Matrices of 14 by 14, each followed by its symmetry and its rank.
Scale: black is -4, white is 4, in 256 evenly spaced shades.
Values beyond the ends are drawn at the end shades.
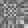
symmetric, rank three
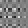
neither, rank one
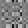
neither, rank two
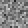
neither, full rank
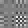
symmetric, rank one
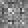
symmetric, rank three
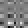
neither, rank one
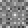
symmetric, rank three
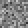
neither, full rank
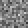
neither, full rank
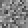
neither, full rank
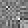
symmetric, rank three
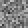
neither, full rank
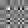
symmetric, rank one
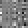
neither, rank two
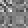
symmetric, rank three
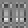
neither, rank one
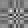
symmetric, rank one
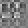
neither, rank two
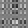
neither, rank one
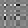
symmetric, rank one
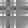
symmetric, rank one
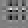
neither, rank one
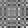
symmetric, rank one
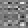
neither, rank two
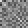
symmetric, rank three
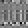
neither, rank two
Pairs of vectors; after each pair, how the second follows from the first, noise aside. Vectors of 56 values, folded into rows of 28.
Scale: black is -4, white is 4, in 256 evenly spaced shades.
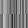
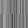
shrunk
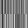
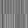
shrunk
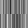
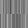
shrunk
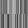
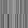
shrunk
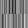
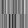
wrapped around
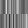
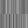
shrunk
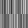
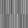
shrunk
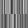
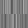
shrunk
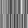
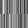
wrapped around
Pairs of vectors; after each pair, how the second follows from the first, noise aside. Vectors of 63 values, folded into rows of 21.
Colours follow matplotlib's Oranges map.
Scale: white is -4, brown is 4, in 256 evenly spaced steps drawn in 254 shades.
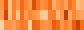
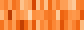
wrapped around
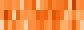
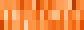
sign-scrambled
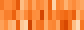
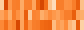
wrapped around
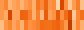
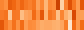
negated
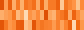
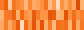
wrapped around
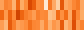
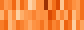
negated
